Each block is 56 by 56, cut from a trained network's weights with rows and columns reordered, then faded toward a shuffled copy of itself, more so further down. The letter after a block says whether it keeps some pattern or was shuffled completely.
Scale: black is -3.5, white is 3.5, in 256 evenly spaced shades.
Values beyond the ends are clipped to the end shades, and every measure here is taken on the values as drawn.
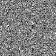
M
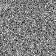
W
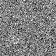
W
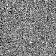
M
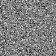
M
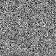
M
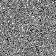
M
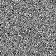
W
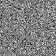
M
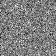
W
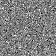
W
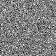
W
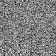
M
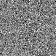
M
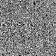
M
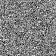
W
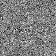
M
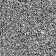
W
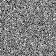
W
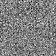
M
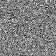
M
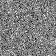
W
